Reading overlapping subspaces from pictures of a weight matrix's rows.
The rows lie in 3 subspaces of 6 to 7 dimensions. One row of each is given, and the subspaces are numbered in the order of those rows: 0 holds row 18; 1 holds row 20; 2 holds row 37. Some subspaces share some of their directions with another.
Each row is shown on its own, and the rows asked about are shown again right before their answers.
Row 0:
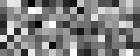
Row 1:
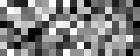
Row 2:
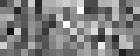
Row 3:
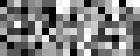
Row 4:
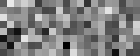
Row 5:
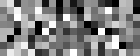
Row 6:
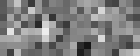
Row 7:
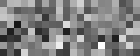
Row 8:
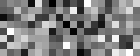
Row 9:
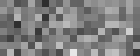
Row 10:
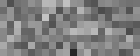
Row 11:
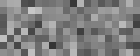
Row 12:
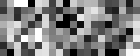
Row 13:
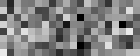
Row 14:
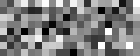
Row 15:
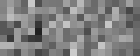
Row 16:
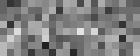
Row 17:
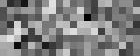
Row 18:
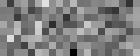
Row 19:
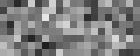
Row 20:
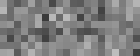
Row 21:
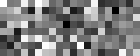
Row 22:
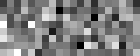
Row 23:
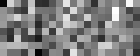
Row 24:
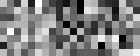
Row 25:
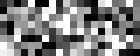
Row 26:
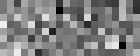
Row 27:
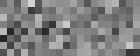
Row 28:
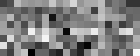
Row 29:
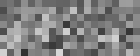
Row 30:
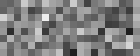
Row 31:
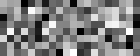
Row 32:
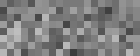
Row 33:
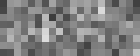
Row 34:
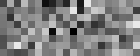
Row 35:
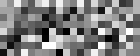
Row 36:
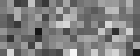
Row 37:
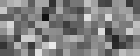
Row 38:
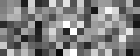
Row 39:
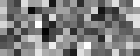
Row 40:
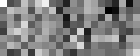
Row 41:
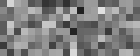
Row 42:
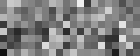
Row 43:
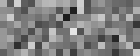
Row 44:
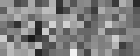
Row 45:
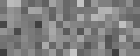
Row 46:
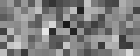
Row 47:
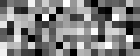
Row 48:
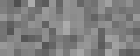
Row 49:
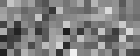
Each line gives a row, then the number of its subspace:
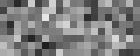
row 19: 2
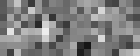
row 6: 1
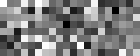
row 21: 0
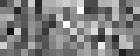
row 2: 0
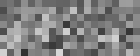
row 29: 2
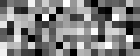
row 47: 0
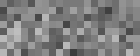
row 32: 2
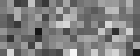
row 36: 2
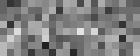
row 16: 1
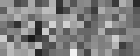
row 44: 0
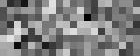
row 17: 0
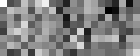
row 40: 0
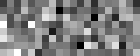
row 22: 0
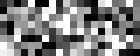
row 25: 2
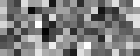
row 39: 1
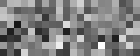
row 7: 0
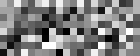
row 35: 2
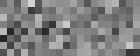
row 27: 2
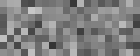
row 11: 1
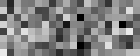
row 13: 1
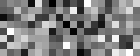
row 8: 2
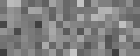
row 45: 1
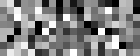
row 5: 0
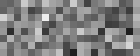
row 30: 2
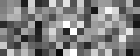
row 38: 1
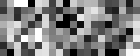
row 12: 1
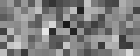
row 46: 0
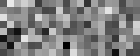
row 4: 2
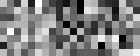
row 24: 0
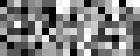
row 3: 0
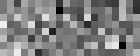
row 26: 0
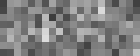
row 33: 1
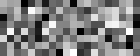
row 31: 2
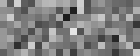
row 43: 2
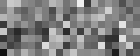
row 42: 1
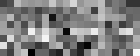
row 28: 1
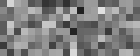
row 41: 2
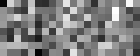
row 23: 0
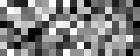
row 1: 0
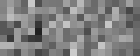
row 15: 0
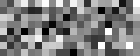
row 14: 2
